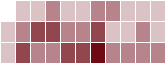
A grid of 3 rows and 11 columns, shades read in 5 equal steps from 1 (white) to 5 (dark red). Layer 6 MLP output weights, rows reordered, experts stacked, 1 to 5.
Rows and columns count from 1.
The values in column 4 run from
3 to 4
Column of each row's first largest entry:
4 3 7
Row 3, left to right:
2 4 3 3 4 4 5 3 3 3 3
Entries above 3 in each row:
0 3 4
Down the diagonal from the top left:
1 3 3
